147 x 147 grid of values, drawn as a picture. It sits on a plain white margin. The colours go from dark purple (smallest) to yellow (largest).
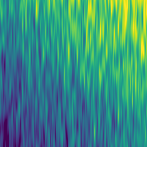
Mirror symmetry: none. Slope: up to the top right. Average level on the scale: 50%. Grain: streaks running down. Ninth with the highest average: top right. Ninth with the lowest average: bottom left.
